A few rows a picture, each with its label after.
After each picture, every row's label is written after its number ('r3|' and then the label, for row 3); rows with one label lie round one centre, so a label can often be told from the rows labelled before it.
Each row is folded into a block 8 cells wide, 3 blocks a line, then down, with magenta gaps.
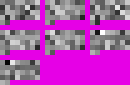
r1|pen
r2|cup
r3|pen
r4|cup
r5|cup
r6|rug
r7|rug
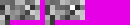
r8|pen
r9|pen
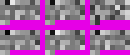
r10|rug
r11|rug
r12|pen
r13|rug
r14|rug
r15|rug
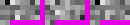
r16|rug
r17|cup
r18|rug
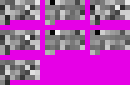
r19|pen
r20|rug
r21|pen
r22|pen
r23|rug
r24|rug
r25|pen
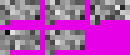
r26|cup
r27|cup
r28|pen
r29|rug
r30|cup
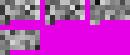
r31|pen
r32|pen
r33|rug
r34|cup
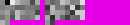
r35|rug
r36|pen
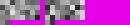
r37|cup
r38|pen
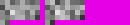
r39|cup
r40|cup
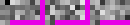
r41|rug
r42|pen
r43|cup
